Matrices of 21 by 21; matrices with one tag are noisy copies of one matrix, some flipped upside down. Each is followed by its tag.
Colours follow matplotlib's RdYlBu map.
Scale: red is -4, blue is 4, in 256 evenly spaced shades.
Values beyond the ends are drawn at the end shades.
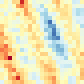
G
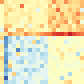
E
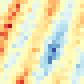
G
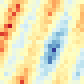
G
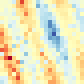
G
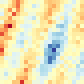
G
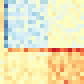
E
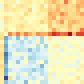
E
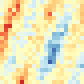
G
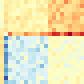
E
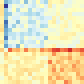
E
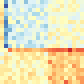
E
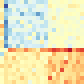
E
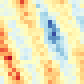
G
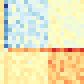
E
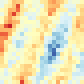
G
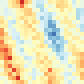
G
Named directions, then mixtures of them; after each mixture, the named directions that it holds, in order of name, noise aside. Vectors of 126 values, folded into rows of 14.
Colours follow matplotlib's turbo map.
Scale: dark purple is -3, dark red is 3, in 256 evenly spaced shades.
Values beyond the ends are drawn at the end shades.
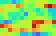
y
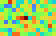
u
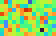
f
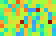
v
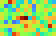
u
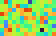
f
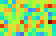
v, y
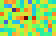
f, u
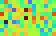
f, u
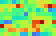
y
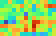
u, y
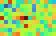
u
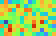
f, y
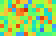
f, v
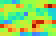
y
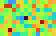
u, y
